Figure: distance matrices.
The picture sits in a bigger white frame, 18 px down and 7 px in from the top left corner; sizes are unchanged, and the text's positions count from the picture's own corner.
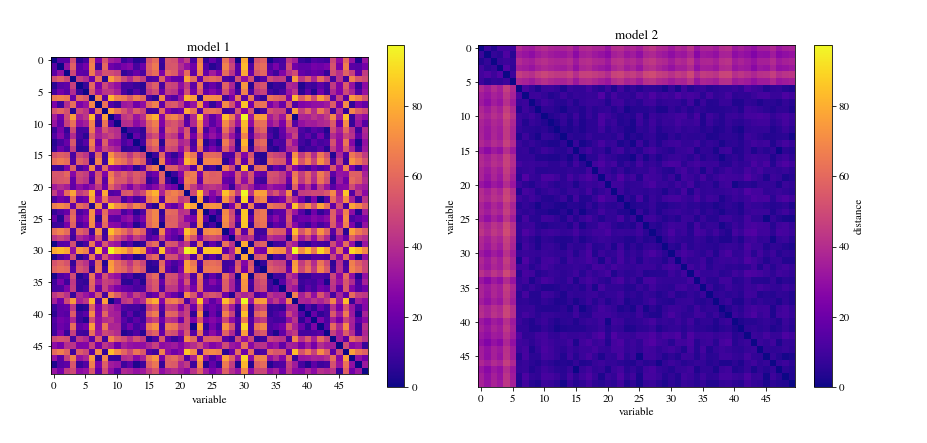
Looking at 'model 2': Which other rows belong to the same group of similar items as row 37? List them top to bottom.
6, 7, 8, 9, 10, 11, 12, 13, 14, 15, 16, 17, 18, 19, 20, 21, 22, 23, 24, 25, 26, 27, 28, 29, 30, 31, 32, 33, 34, 35, 36, 38, 39, 40, 41, 42, 43, 44, 45, 46, 47, 48, 49
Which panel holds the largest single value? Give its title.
model 1
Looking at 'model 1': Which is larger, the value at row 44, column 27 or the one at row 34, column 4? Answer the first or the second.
the first
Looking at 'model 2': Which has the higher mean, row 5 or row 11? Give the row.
5
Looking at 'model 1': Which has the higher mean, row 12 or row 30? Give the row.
30
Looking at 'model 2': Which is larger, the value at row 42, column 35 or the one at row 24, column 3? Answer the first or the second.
the second
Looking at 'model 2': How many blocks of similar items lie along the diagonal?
2
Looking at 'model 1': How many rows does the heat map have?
50
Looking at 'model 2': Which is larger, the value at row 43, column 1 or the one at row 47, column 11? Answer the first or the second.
the first
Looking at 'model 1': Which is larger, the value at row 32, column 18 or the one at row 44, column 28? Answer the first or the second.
the first
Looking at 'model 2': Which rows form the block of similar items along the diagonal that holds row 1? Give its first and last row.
0 to 5
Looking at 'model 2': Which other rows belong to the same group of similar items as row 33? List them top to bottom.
6, 7, 8, 9, 10, 11, 12, 13, 14, 15, 16, 17, 18, 19, 20, 21, 22, 23, 24, 25, 26, 27, 28, 29, 30, 31, 32, 34, 35, 36, 37, 38, 39, 40, 41, 42, 43, 44, 45, 46, 47, 48, 49
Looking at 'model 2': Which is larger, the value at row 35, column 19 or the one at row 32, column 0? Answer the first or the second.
the second
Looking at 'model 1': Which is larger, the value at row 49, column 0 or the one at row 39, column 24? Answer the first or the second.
the first
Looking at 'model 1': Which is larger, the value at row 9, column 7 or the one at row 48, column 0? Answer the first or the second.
the first
